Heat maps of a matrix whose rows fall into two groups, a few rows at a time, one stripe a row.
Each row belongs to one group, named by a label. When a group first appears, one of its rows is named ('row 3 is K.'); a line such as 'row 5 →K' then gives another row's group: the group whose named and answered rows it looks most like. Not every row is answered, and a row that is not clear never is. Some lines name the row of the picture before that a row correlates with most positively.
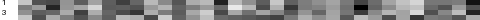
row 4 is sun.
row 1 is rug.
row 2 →rug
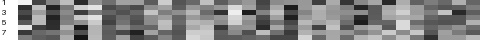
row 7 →rug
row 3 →rug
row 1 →sun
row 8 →sun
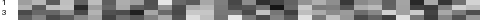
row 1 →sun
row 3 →rug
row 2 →sun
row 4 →rug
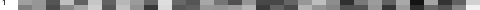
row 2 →sun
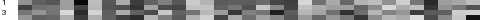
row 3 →sun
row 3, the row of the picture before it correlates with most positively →1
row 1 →sun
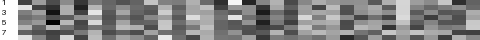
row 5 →sun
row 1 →rug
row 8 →sun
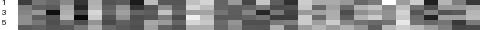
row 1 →rug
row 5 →rug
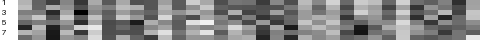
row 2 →sun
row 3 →sun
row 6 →rug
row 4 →sun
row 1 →sun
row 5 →rug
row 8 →sun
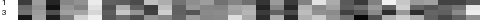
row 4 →rug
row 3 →sun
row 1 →rug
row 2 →sun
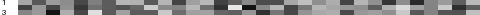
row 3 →sun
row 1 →sun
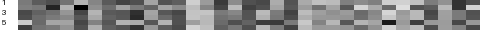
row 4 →rug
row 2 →sun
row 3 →rug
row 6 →rug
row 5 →sun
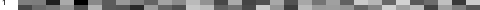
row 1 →sun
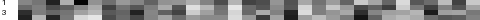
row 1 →sun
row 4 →rug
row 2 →rug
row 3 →rug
